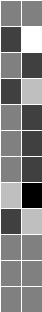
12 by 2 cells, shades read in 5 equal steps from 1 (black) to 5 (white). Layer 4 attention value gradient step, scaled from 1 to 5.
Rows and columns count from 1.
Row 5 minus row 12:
0 -1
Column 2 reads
3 5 2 4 2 2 2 1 4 3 3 3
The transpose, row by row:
3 2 3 2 3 3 3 4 2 3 3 3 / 3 5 2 4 2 2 2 1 4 3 3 3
